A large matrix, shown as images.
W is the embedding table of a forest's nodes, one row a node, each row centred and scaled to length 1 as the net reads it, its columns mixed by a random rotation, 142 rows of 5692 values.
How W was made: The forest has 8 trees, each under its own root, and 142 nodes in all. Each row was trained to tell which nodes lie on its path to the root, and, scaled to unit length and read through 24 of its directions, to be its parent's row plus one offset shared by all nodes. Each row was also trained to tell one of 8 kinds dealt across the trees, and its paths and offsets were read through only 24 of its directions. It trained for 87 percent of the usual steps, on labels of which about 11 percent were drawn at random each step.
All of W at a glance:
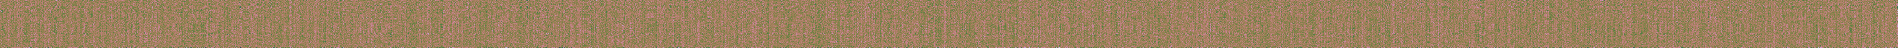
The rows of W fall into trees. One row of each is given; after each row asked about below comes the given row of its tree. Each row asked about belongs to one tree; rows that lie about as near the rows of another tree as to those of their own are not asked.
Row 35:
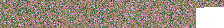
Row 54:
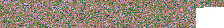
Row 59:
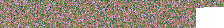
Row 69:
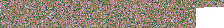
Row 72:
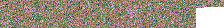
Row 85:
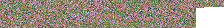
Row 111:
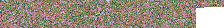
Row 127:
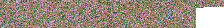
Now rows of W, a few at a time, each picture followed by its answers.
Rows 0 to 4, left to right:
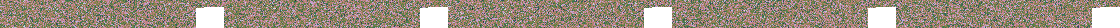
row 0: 59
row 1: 35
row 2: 59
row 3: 127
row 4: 111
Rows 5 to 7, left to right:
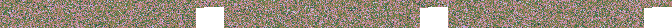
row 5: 72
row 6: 59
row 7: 85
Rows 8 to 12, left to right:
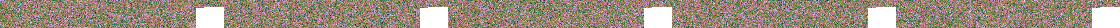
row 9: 72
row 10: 54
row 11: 127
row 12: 54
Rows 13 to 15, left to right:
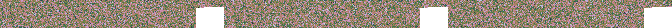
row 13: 35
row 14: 127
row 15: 35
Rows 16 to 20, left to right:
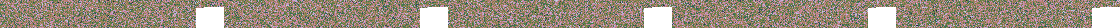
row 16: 127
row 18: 111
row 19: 35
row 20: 85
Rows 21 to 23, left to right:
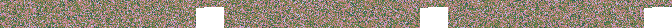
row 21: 85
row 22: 85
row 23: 85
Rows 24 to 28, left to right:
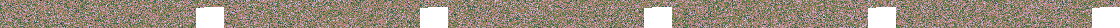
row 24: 111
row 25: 127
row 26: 59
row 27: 54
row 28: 69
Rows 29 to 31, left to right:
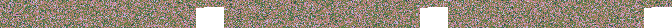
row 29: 35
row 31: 59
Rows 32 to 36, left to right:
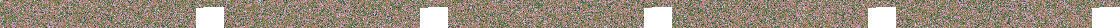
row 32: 72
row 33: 85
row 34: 59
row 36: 72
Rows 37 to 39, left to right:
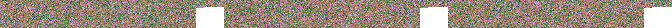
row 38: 35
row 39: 35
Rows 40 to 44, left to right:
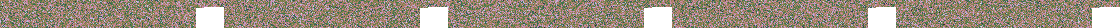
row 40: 54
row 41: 59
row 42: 69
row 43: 35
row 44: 59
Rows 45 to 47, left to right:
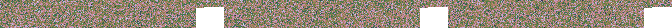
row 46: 127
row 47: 85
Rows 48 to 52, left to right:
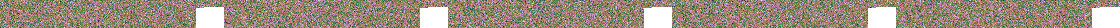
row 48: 85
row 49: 127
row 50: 59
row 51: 85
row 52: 59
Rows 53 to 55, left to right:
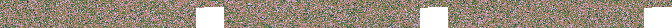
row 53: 111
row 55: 35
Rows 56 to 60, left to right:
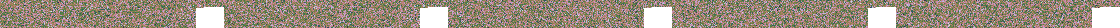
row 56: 54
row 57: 54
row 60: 59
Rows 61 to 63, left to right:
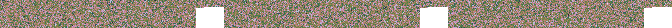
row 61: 127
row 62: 72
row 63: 35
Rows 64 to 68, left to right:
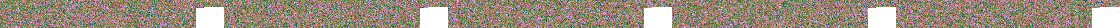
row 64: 85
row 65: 85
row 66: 54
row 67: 54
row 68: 72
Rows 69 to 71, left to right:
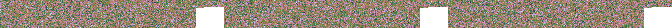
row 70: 35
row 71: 72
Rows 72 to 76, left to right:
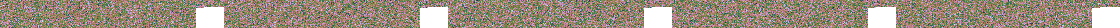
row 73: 127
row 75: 72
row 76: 54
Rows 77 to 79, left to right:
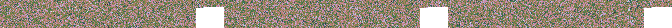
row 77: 72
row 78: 72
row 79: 72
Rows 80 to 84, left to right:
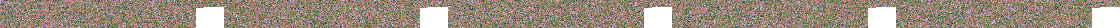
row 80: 69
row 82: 59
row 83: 72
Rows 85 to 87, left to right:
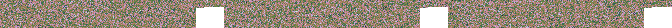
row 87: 69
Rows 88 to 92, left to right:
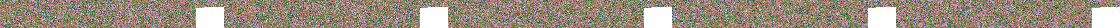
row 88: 72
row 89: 72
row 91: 54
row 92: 127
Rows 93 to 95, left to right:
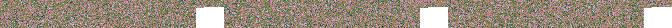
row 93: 72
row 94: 54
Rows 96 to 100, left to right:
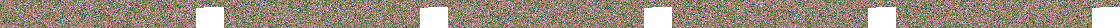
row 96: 54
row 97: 111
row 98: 72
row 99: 35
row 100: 35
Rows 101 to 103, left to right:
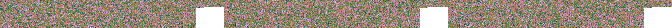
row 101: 111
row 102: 72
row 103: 127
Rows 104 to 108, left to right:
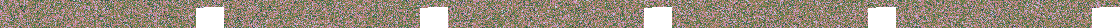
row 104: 59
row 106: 54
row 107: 127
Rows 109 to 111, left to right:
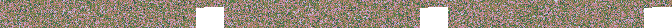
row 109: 59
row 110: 59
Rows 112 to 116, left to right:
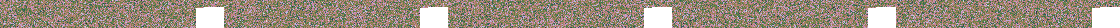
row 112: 59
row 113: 72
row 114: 54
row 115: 72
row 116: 35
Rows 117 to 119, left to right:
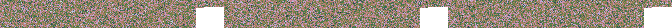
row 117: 72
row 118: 127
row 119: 59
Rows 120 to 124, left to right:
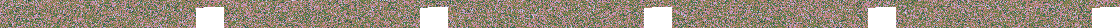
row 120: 59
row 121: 111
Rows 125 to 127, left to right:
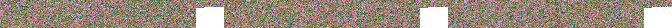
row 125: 59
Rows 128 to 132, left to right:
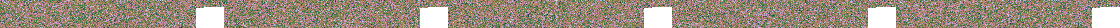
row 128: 111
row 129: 127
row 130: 111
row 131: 59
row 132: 111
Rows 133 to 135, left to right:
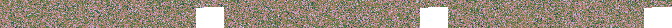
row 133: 72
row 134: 85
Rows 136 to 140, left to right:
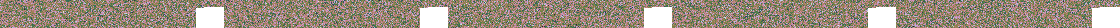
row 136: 59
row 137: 127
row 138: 85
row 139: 35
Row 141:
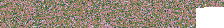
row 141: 54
